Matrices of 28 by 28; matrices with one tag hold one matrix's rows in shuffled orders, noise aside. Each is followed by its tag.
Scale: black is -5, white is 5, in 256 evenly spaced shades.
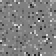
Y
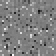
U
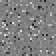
U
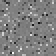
U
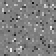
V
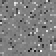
Y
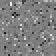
V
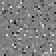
V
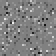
U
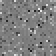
Y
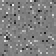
U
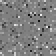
Y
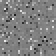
U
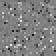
V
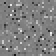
V
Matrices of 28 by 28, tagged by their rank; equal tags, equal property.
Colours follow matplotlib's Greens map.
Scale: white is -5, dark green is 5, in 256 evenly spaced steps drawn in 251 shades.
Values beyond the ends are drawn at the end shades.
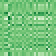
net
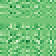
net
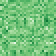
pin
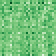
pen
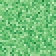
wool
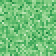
wool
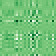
net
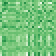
pen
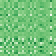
net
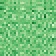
pin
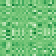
pen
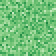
wool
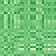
net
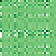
net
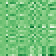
net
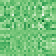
pen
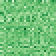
pin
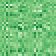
pen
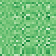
pen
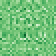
pin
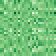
pen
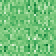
pin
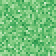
wool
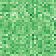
pin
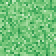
wool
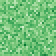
wool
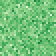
wool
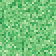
wool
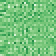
pin
